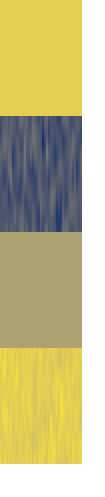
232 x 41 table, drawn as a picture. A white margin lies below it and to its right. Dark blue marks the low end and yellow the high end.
The table splits into 4 rows of 1 panel. Panel 1,1: very high, flat. Panel 2,1: low, streaked downward. Panel 3,1: high, flat. Panel 4,1: very high, streaked downward, faint in contrast.
